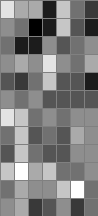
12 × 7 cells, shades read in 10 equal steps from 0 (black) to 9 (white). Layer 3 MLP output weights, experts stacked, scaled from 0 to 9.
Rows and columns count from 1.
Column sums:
61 65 45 52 54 52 46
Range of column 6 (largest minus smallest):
7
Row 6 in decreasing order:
5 5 4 3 3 3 3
